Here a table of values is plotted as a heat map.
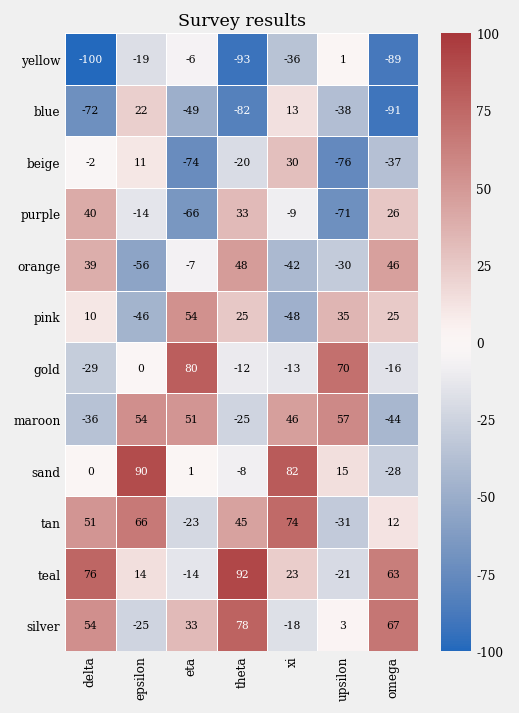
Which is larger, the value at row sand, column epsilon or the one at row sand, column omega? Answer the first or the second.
the first
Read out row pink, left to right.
10 -46 54 25 -48 35 25
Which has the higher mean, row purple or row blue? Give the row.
purple
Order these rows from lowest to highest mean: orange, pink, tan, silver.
orange, pink, silver, tan
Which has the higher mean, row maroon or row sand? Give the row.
sand
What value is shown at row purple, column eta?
-66
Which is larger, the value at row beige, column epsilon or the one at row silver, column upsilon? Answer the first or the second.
the first
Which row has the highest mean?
teal
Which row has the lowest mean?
yellow
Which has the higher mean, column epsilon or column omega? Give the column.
epsilon
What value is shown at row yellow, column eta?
-6
